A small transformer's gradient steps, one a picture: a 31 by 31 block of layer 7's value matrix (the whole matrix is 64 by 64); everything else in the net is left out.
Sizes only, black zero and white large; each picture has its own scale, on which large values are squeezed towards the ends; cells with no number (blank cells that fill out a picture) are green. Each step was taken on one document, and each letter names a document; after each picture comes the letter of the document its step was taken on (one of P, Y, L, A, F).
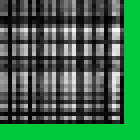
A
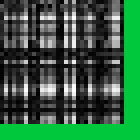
A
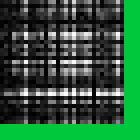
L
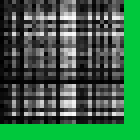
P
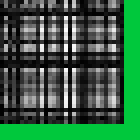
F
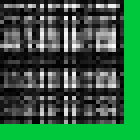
F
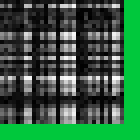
P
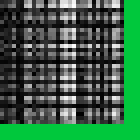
P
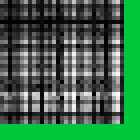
A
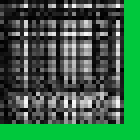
L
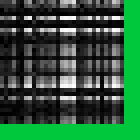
P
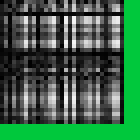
A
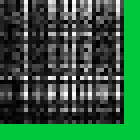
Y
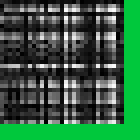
F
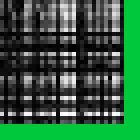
P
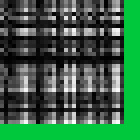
A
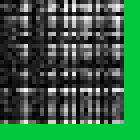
L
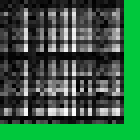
L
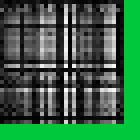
F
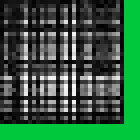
Y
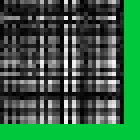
F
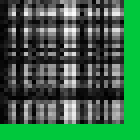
P
